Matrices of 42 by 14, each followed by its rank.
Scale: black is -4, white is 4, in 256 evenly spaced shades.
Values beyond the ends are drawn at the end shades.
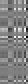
one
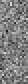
full rank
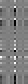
one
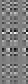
one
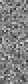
full rank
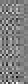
two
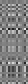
one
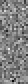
full rank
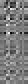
two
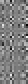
two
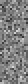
full rank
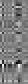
two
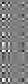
one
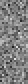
full rank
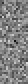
full rank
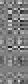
two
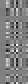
one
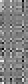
two
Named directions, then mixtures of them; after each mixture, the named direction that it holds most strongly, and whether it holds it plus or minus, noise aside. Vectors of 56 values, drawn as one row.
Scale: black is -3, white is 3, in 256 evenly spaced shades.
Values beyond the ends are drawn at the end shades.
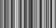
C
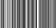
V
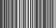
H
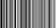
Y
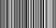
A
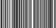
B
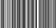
V, plus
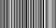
A, plus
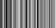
V, minus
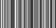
C, plus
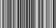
H, minus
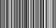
A, plus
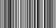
A, minus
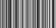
C, minus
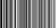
Y, plus
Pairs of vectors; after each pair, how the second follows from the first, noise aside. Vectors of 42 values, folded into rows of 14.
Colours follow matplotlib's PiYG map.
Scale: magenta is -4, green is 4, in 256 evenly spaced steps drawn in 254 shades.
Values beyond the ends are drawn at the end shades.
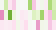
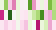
scaled up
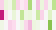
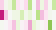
copied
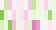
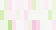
shrunk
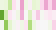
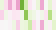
wrapped around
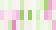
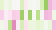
copied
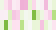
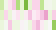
wrapped around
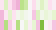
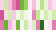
scaled up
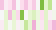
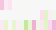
partly zeroed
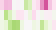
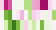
scaled up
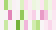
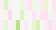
shrunk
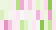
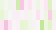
shrunk
